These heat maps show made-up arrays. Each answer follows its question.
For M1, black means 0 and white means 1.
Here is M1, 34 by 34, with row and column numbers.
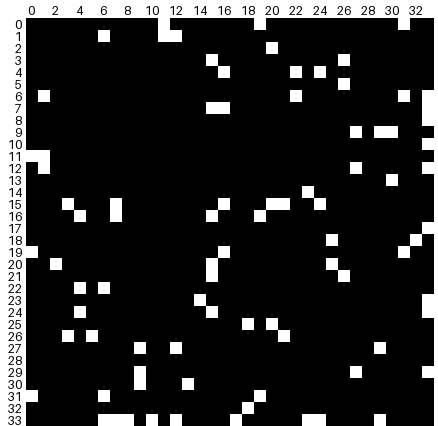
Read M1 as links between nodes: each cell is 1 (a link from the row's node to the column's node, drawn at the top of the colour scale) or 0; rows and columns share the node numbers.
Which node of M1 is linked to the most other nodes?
node 33
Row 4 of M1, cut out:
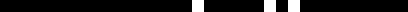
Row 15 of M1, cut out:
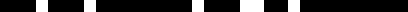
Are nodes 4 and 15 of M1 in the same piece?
yes
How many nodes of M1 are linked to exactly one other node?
8
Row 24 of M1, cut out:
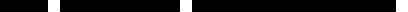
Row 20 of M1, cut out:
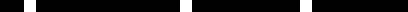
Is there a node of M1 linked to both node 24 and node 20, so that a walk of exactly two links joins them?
yes
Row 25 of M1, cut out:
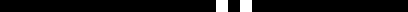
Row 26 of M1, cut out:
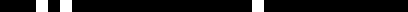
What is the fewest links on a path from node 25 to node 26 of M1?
4
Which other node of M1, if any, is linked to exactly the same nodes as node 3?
node 21
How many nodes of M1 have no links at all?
1
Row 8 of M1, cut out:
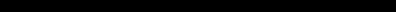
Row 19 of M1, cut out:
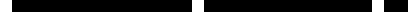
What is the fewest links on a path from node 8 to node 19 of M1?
4
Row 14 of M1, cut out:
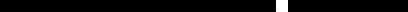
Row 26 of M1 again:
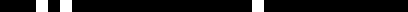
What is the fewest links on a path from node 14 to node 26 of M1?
6
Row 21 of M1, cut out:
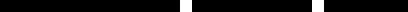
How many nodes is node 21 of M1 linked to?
2
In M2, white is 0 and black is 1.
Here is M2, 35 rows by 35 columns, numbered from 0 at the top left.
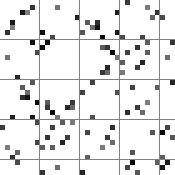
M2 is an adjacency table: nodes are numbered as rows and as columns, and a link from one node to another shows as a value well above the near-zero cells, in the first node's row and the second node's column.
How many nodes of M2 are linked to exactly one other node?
2
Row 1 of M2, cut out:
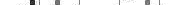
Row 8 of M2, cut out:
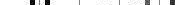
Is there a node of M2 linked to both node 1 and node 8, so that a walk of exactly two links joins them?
yes
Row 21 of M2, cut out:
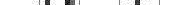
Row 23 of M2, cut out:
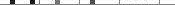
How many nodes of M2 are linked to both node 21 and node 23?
0
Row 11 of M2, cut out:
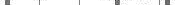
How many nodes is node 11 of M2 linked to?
3
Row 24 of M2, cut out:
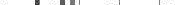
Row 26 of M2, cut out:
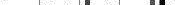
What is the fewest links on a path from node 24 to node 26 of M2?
6
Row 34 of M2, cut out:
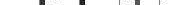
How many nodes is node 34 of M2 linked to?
3
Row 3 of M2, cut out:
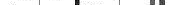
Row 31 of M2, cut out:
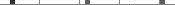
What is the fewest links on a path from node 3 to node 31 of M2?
2
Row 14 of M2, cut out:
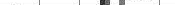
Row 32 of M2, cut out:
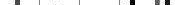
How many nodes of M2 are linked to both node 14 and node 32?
0
